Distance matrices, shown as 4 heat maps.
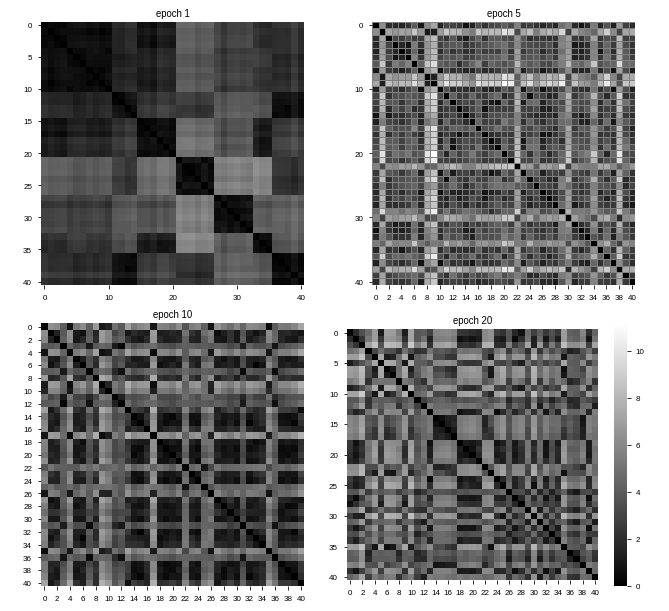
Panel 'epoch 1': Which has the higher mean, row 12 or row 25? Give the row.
25
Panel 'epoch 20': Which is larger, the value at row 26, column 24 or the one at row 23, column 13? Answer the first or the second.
the second
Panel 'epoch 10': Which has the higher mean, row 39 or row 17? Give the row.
17
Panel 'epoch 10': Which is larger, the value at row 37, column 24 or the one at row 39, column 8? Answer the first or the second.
the second
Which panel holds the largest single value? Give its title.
epoch 5
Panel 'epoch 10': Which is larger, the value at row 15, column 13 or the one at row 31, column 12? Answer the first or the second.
the first
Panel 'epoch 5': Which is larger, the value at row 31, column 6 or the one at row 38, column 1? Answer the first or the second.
the first
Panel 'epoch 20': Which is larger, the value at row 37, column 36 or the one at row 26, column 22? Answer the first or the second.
the second
